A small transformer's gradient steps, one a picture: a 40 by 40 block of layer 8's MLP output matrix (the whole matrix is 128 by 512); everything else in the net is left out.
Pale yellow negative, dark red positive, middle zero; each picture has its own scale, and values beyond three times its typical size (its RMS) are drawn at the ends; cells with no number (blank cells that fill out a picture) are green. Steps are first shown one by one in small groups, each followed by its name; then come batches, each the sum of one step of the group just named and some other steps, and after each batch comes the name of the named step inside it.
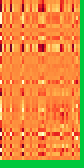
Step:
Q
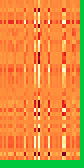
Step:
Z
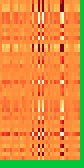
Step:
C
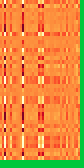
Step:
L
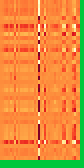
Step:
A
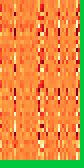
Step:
A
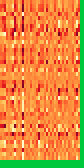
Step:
A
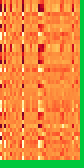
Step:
Q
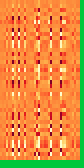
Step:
Z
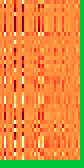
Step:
L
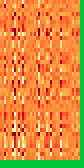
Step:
L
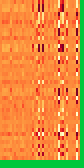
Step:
C
